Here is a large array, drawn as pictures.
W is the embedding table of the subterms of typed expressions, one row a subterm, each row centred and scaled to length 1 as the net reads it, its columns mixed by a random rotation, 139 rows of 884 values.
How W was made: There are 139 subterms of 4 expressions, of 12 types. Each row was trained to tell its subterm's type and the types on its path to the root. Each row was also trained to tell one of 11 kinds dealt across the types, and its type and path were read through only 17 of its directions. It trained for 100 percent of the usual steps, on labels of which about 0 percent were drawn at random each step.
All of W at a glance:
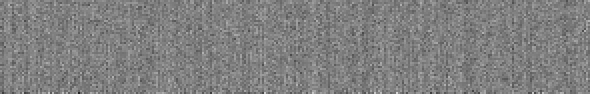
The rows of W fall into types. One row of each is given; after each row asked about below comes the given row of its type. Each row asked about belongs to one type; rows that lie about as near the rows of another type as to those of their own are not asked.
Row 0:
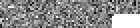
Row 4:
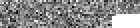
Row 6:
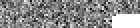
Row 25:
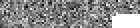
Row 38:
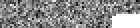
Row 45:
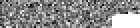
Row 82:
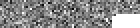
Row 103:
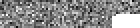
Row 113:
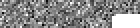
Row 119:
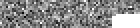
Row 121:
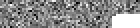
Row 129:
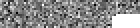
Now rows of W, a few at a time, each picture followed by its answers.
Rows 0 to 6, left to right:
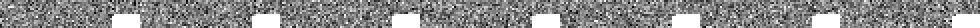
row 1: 129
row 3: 119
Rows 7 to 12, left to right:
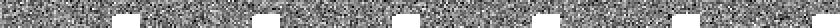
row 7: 103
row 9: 0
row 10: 6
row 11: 103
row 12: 25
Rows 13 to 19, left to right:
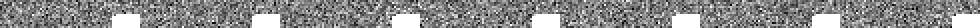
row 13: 119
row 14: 82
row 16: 0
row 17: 113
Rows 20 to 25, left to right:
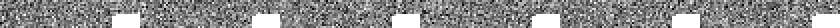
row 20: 82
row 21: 6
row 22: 129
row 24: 113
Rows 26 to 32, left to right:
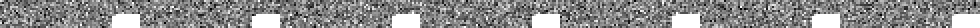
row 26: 129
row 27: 38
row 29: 113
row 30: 4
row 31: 4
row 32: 129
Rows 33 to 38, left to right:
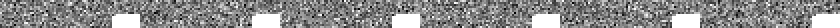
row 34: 4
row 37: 129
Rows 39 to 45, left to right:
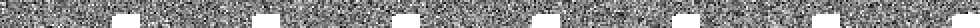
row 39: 38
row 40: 4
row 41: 82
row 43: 129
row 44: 38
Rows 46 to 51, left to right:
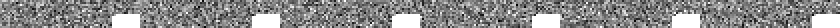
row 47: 82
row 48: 25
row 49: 6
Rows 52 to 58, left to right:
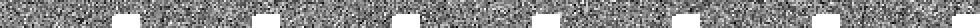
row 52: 0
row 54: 0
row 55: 4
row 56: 121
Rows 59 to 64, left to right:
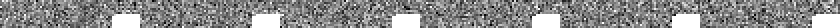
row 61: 129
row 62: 0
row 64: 113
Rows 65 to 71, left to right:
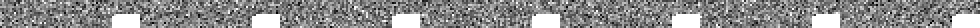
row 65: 0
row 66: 38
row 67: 38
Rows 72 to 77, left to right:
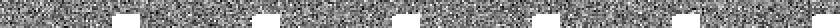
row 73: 121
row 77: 82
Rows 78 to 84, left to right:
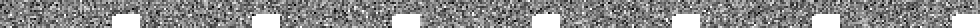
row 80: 38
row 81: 103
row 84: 25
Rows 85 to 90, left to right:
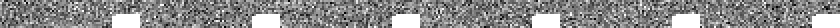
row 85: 129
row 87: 119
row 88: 25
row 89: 103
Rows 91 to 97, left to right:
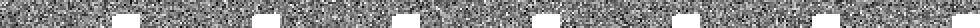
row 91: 25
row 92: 0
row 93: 121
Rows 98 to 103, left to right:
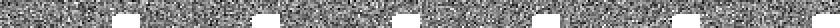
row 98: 6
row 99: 121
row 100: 4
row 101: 103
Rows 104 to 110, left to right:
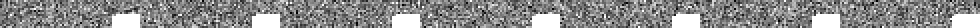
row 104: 38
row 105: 82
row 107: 4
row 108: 6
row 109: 129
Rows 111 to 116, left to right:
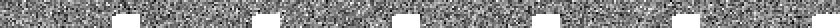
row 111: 38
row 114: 82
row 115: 129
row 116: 103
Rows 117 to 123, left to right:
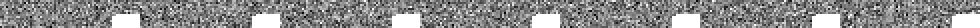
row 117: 119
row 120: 113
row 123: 38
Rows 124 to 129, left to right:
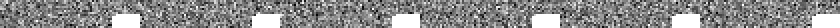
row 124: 121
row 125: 6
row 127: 119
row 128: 121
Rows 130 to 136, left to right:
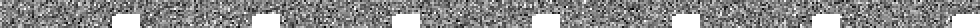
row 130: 113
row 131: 38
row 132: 82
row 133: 113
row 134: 25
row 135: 25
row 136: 6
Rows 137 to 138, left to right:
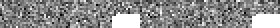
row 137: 6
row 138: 6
